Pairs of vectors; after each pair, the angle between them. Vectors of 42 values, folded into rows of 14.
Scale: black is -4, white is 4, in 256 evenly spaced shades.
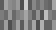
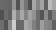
orthogonal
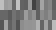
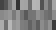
nearly opposite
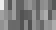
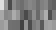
nearly parallel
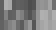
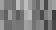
partly opposed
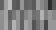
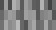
orthogonal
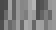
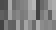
nearly parallel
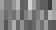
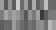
orthogonal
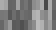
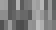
nearly parallel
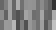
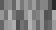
nearly parallel
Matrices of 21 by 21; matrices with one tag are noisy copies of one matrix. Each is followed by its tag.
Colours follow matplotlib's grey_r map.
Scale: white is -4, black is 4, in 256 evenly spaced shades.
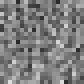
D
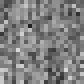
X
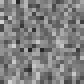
D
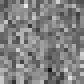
X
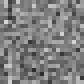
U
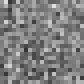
U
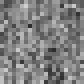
X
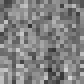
X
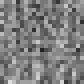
D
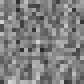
D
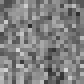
X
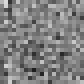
U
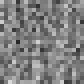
D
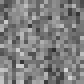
X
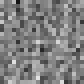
D
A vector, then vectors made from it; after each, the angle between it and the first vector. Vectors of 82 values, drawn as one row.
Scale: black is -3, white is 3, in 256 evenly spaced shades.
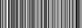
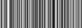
orthogonal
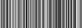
nearly opposite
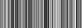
partly aligned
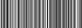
nearly opposite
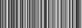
nearly parallel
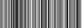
partly aligned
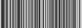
partly opposed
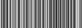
nearly opposite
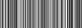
partly aligned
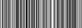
orthogonal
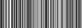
partly aligned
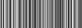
partly opposed
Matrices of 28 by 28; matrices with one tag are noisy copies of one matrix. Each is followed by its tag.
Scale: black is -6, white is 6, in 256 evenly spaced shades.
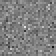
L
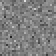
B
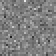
B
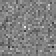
L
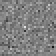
L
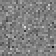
L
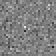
L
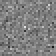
L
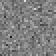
B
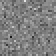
B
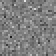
B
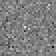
L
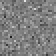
B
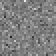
B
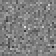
L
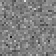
B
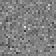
L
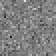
B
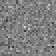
L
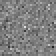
L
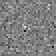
L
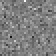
B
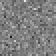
B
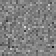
L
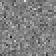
B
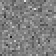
B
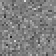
B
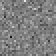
B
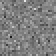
B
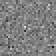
L
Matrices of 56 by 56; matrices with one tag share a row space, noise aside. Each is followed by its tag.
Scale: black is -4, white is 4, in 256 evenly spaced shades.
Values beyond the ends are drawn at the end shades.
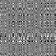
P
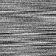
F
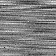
F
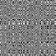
P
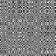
P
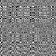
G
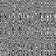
P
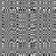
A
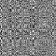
G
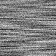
F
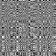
A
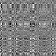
G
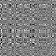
G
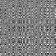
P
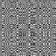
A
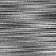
F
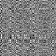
G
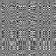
A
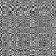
G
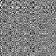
G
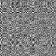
G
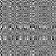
G
